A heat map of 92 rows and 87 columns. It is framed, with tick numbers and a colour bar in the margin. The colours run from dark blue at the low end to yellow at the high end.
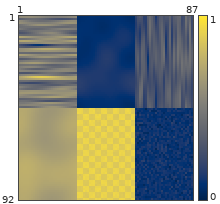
The table splits into 2 rows of 3 panels. Panel 1,1: middling, streaked across, strong in contrast. Panel 1,2: very low, smooth, faint in contrast. Panel 1,3: low, streaked downward. Panel 2,1: high, smooth, faint in contrast. Panel 2,2: very high, checkered, faint in contrast. Panel 2,3: very low, fine-grained, faint in contrast.
